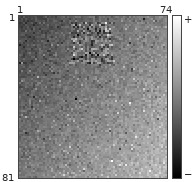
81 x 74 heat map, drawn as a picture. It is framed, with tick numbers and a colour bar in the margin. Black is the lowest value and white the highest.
Mirror symmetry: none. Slope: up to the bottom right. Odd patch: rougher, in the top middle. Ninth with the lowest average: top left.
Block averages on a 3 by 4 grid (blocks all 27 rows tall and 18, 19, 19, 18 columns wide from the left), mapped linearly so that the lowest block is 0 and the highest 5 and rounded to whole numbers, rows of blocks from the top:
0123 | 1234 | 2345
